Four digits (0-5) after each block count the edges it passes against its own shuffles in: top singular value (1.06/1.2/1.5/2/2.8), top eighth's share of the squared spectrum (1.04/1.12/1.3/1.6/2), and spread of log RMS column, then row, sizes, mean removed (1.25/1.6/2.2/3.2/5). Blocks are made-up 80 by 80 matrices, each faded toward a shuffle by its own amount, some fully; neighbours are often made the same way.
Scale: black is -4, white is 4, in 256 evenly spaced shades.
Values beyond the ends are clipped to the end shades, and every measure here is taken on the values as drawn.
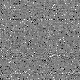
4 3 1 1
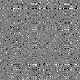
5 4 2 2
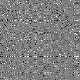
4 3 1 2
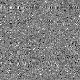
3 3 1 1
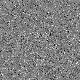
0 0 0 0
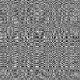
5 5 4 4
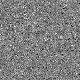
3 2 0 1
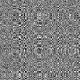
5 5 3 3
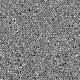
2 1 0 0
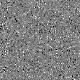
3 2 1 1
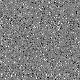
3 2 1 1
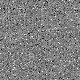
2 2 0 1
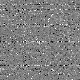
4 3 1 2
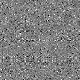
3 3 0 2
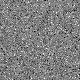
0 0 0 0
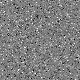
1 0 0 0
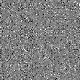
4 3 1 1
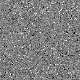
2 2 0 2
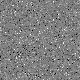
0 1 0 0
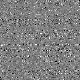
3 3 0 3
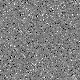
1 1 0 0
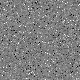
0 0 0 0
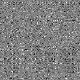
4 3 1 3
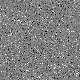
0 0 0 0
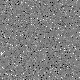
1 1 0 0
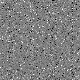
3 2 1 0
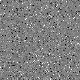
3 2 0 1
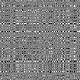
5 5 3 4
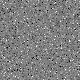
1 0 0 0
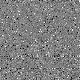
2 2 0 2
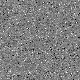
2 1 0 1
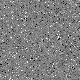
1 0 0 0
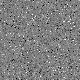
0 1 0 0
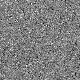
0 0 0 0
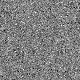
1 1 0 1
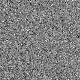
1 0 0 0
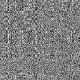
4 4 2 2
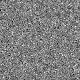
1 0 0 0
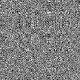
4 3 2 2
